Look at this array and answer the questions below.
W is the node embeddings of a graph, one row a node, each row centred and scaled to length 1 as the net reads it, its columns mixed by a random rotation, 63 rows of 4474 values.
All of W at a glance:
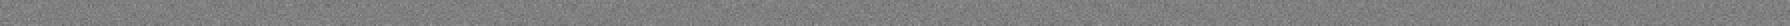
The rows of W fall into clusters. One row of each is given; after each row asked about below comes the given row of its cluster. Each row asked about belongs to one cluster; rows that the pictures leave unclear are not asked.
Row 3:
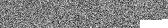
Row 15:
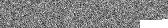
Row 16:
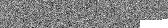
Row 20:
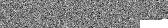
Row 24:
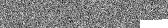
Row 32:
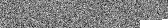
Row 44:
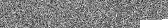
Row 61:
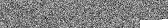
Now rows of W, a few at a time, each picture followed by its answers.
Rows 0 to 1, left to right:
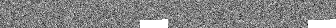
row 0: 15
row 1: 61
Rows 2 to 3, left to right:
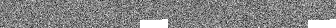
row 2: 44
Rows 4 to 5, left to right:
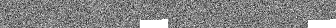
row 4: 24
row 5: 16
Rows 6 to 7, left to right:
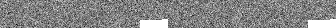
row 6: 32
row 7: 15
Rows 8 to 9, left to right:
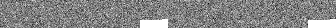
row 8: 44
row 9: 61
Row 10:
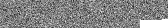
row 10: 24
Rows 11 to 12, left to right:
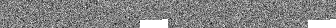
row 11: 16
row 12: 15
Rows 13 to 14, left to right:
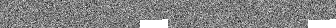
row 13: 16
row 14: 24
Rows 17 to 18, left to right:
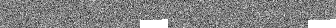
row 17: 24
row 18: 44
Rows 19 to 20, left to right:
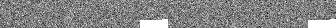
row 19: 15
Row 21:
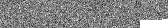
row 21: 32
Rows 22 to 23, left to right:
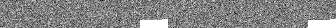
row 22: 44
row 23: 16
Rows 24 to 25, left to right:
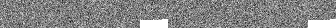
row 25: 16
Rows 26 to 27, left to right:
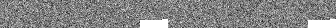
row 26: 16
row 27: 20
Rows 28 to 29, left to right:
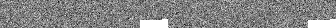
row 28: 20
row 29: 32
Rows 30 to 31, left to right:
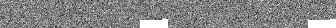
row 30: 20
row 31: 24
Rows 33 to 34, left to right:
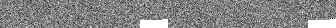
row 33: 3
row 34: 44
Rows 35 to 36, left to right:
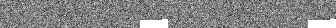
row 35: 20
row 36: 20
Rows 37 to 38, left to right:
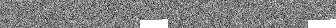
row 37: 61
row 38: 15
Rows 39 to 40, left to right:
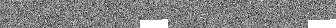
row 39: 61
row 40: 24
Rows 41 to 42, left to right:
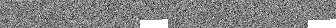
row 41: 61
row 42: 16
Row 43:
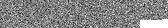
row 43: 3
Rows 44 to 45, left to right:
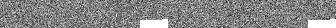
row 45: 20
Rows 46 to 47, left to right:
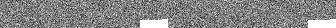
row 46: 44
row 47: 32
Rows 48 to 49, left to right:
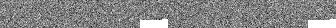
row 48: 20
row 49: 15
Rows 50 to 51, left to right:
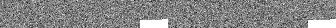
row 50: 44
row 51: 16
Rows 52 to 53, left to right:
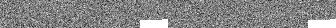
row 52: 32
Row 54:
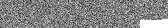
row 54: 3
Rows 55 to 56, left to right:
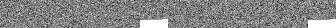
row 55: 44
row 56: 61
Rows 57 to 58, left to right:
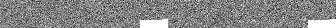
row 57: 24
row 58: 61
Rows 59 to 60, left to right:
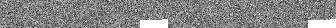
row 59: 32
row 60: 44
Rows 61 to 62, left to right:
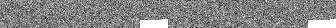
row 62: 16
